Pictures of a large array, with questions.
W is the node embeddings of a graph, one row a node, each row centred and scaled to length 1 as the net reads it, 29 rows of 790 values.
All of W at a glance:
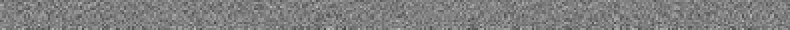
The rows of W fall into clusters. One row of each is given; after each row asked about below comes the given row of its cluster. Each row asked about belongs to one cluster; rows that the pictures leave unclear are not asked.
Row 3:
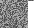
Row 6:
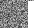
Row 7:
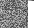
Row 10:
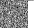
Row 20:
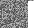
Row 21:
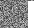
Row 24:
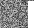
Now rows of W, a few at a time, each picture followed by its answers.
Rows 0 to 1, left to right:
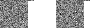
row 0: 21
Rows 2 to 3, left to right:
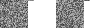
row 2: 10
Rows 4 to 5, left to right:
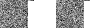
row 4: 7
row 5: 3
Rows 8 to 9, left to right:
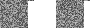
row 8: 24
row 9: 7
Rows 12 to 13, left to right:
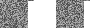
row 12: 3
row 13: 21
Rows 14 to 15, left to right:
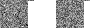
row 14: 24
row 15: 6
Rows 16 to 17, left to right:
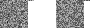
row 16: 6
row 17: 24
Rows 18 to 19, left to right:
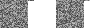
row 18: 24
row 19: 20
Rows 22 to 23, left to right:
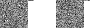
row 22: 3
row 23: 7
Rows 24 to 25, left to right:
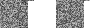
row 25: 20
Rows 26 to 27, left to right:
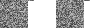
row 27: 3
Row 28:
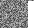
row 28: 20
